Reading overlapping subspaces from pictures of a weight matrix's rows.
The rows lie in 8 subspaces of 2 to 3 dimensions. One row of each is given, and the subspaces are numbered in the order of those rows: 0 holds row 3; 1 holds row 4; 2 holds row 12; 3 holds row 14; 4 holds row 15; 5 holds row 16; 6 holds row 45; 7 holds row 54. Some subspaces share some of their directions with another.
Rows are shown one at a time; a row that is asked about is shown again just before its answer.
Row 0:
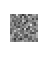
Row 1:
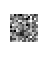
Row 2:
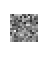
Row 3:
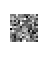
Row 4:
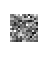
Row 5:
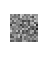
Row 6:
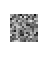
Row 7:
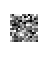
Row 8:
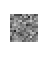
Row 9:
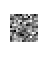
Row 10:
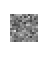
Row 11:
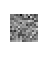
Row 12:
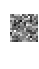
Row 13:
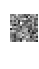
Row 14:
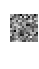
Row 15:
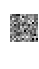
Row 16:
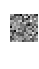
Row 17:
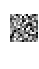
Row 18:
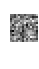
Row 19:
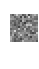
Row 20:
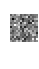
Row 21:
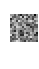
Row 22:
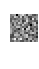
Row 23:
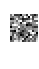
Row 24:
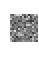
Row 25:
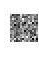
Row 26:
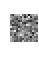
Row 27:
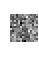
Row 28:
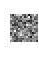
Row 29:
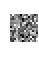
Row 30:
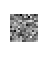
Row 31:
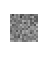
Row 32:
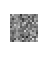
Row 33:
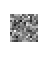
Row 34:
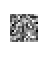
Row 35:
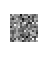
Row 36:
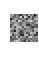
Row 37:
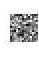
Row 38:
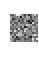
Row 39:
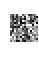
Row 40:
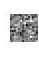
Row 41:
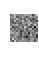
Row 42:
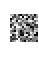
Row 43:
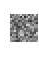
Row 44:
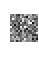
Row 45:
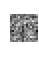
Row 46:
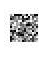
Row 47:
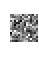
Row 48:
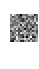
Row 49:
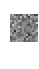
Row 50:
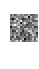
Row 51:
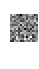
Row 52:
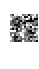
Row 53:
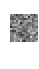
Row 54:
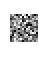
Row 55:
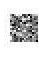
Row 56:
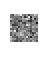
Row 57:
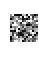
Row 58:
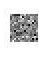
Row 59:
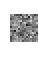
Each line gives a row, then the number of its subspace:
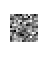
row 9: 0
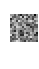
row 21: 3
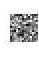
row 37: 2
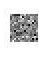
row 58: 4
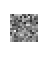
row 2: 1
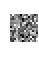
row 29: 4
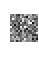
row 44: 5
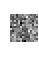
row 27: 0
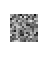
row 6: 3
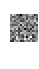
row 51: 4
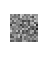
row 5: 1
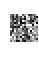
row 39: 0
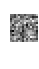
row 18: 6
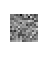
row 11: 1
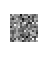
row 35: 4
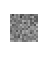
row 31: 1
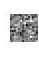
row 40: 6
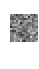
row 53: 0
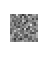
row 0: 7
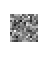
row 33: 2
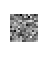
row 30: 1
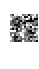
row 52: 6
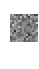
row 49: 6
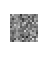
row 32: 4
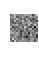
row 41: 5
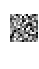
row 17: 7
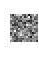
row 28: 5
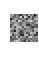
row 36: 3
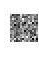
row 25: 4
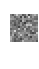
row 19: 7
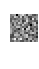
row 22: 7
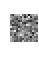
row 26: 2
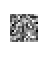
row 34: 6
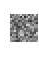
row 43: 3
